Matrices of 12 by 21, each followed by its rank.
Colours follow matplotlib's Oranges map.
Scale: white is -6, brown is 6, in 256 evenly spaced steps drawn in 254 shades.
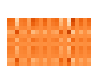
one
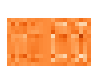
two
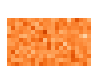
full rank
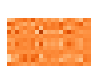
two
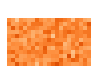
full rank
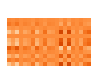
one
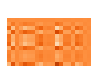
one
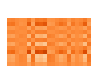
one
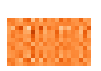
two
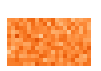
full rank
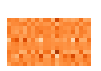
two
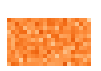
full rank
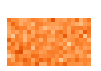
full rank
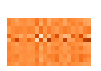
two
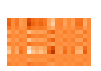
one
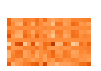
two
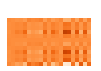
one
